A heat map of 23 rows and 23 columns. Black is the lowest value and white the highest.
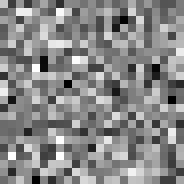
Mirror symmetry: none. Stripes: none. Histogram: bell-shaped. Seam: none.
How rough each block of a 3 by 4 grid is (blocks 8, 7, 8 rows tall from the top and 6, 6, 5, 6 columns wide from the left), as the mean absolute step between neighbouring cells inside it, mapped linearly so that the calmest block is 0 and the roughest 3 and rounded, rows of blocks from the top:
2220 / 3222 / 2312
